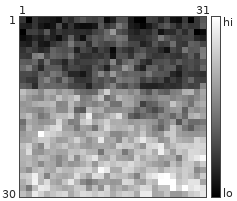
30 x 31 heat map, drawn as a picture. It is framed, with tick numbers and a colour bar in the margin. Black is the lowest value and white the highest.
Stripes: none. Seam: horizontal, 40% of the way down, the bottom part higher. Slope: up to the bottom. Ninth with the highest average: bottom right.
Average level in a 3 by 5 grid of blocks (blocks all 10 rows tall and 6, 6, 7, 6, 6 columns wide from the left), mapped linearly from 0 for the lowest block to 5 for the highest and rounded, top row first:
00100 | 33323 | 44455
